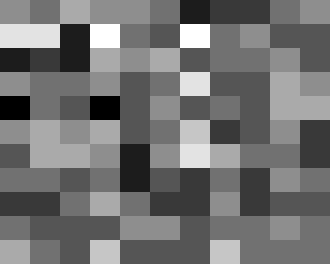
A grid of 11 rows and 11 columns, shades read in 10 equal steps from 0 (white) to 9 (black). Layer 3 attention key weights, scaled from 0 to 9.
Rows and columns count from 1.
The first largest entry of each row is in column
7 3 1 5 1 8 5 5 1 2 3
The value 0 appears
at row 2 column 4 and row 2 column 7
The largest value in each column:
9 7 8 9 8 7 8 7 7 6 7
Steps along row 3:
down up down up down up down same down up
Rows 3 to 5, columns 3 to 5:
8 3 4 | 5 4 6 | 6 9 6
